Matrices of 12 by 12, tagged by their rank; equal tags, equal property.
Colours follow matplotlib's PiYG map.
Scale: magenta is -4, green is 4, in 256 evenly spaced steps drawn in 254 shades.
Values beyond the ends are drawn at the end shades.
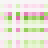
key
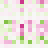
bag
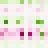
bag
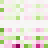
bag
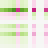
key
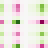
key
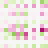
bag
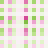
key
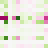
bag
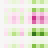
key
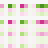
key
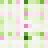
bag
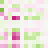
bag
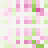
bag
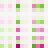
key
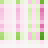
key
